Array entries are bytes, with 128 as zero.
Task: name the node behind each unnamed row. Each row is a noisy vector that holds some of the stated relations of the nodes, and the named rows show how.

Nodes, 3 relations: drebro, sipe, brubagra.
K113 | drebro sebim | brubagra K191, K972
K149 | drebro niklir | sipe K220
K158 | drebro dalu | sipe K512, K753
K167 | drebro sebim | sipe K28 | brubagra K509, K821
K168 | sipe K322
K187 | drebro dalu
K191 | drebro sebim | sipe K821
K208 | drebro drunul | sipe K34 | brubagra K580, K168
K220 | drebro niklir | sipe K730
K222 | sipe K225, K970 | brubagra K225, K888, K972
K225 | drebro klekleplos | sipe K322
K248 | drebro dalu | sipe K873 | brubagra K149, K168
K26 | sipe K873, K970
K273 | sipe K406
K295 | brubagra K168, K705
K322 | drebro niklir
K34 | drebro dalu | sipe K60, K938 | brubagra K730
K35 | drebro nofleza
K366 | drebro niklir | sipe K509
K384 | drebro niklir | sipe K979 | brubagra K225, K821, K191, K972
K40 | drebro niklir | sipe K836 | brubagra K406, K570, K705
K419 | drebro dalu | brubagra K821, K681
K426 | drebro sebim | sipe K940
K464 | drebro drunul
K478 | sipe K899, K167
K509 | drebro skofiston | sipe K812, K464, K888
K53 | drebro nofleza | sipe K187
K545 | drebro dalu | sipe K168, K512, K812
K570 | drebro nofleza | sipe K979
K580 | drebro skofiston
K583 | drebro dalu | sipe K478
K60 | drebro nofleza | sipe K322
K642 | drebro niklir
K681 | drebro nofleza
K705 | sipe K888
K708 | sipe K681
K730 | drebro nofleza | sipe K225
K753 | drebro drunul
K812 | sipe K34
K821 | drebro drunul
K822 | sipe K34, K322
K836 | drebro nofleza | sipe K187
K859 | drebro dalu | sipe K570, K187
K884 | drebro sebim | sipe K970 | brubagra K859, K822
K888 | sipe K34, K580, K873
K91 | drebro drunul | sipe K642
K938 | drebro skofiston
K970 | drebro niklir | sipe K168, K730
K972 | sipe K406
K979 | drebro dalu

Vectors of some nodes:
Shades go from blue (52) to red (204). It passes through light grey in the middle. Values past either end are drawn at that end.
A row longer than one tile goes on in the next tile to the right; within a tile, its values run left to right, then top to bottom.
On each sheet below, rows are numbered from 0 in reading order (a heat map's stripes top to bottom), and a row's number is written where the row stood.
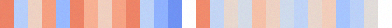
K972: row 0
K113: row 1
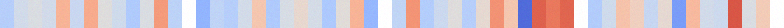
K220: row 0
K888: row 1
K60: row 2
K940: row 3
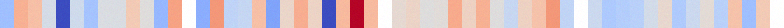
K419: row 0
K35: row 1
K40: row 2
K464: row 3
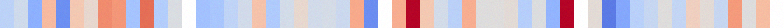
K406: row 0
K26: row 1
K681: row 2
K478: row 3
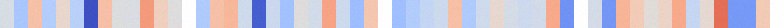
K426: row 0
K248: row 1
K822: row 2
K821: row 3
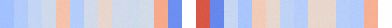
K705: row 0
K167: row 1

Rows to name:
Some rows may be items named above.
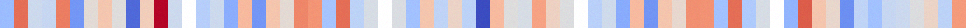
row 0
K53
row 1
K406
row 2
K426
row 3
K406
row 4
K187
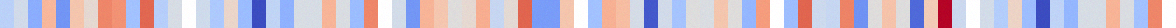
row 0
K406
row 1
K583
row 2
K821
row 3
K419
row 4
K53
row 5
K583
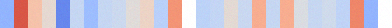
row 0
K187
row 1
K149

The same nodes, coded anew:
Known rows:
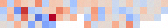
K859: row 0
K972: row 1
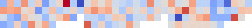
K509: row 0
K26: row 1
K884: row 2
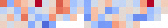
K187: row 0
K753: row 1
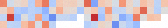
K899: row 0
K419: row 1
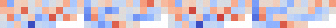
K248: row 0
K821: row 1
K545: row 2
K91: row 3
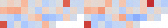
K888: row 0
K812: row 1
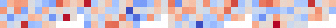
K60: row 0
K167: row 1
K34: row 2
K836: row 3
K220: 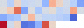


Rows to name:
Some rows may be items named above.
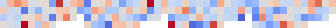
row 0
K681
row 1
K208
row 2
K366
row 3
K821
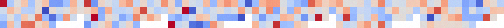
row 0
K167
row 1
K583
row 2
K322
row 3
K60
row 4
K478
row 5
K884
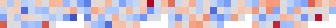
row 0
K642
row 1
K208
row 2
K113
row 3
K60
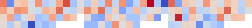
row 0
K34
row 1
K938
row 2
K419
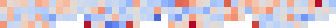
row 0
K406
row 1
K149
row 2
K53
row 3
K873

